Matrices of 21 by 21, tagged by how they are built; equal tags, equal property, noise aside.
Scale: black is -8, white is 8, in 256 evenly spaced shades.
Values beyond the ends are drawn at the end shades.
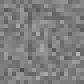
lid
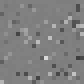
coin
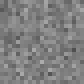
lid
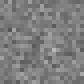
lid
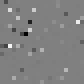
coin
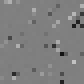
coin
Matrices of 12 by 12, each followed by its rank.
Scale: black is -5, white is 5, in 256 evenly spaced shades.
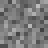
full rank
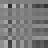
one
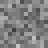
full rank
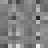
two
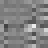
two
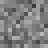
full rank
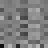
two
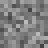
full rank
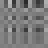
one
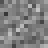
full rank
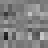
two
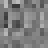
two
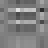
one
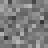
full rank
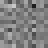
two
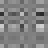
one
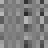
one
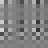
one
